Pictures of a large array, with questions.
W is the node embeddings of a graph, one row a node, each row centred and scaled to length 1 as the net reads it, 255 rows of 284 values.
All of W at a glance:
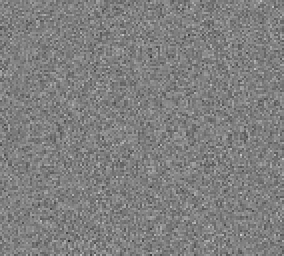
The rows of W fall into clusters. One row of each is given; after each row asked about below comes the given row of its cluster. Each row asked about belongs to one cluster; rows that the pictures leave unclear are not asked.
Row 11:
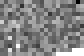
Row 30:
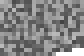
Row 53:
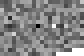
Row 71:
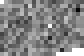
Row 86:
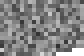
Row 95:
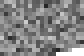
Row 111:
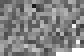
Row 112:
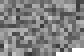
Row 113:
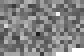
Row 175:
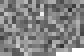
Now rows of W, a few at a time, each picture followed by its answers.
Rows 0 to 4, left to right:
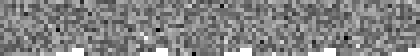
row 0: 113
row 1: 30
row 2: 112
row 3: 113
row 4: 11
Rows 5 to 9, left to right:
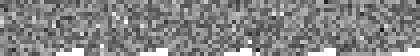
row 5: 53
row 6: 11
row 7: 111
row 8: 71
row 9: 113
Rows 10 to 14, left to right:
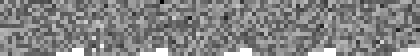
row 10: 112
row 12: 71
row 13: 175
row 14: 95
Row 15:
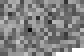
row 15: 11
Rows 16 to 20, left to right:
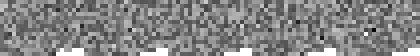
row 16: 175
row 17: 53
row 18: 111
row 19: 30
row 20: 112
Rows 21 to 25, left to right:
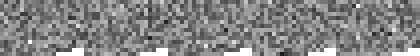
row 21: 86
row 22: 11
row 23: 86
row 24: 112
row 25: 113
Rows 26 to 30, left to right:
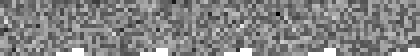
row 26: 53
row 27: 112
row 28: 111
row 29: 86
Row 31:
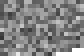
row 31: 11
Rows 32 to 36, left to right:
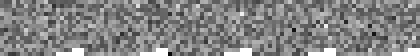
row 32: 53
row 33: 113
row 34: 111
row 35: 111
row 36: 113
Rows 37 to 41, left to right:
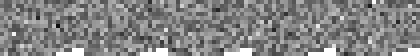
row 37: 53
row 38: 11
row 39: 175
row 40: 86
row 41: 53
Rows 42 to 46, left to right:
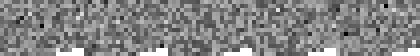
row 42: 71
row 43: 11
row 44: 30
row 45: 112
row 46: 111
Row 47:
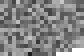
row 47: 112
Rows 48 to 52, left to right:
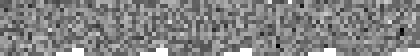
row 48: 53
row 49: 53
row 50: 30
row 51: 111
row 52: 175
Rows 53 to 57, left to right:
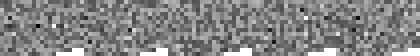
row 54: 53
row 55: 30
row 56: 30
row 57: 71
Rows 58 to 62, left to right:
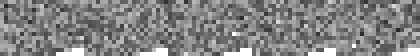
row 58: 95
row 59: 71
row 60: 11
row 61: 53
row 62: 95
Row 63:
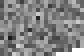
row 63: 11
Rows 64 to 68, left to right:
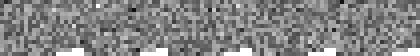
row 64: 111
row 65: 175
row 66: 30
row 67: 112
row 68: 111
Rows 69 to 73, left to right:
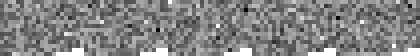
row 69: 11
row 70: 112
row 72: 30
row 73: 113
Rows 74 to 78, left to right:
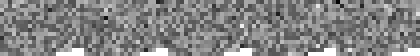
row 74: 175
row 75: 71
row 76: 175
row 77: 86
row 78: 71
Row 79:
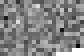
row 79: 11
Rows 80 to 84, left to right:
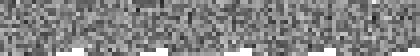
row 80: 112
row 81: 53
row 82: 113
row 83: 30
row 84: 30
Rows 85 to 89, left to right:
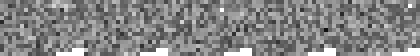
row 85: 112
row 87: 111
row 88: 30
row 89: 113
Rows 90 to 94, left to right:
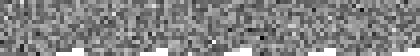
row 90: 86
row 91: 71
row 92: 95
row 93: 53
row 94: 113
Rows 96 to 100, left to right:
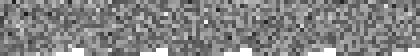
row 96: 113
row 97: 112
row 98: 30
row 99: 71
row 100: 111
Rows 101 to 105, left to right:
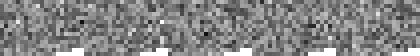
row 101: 11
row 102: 111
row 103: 113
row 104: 111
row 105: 11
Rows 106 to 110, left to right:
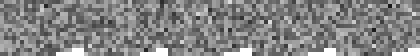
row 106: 95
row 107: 71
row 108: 11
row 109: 86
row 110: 112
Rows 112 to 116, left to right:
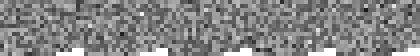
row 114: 30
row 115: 175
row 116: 95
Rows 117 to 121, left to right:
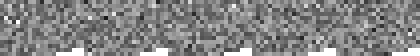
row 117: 86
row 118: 71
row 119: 86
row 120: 113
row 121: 112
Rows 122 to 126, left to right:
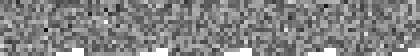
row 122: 53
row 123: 113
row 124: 111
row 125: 30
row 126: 86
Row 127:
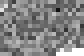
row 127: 175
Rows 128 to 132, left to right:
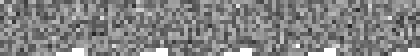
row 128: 86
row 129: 111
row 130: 30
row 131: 86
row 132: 30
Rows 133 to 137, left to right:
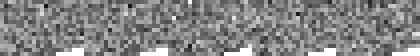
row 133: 95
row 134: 95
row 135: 86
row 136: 53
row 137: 95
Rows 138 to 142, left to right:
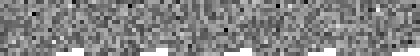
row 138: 71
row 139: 95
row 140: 86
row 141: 71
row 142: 95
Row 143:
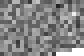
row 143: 111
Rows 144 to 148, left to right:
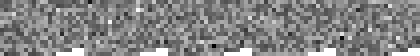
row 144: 53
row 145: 111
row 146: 86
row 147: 113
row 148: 30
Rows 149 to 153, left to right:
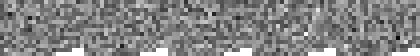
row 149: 11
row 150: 112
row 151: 53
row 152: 111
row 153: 30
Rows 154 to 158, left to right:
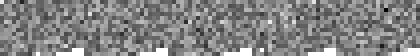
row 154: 86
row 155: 11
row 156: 11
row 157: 11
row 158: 175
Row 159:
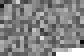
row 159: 111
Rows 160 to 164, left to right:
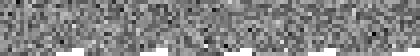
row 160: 111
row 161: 95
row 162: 112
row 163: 113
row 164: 113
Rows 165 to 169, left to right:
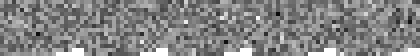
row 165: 113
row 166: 112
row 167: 112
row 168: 86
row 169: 71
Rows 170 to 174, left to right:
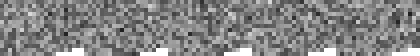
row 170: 11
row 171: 112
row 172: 95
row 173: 112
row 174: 71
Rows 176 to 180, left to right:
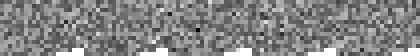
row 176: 111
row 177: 30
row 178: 175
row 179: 11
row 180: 111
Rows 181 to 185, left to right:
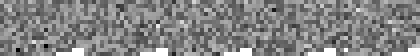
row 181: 86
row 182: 111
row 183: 11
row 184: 30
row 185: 11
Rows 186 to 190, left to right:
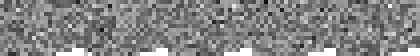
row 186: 53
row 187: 71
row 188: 112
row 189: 175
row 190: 30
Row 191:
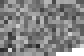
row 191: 11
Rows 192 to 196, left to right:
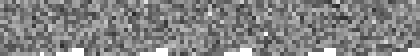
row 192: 113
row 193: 11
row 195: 53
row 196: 86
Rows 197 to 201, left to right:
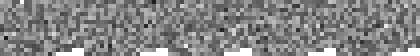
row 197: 30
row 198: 111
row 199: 175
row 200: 53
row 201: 30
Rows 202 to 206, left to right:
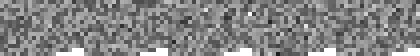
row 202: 71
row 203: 53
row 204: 71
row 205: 112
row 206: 71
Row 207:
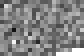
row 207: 111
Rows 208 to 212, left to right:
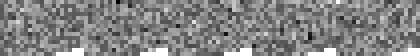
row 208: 11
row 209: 95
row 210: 112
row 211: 30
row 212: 71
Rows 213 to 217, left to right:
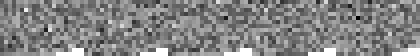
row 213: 113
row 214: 53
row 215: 113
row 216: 112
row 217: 95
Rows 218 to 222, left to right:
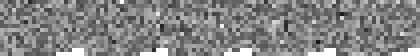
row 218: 112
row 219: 111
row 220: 53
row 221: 113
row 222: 11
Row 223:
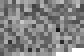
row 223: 113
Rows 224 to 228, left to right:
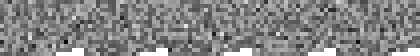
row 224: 86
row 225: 30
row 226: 30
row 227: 175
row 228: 30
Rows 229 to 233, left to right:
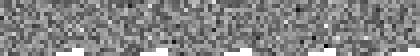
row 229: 53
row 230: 95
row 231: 53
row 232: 175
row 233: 30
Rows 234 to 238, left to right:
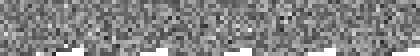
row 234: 86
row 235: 86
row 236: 53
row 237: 11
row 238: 95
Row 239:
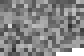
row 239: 53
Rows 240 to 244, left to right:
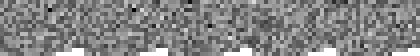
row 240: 175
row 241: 175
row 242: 30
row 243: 71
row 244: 111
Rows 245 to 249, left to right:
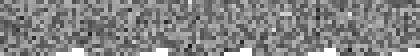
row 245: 71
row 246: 71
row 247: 86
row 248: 11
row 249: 53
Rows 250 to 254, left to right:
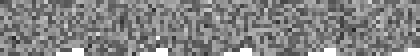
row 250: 53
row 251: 30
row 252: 30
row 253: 112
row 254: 71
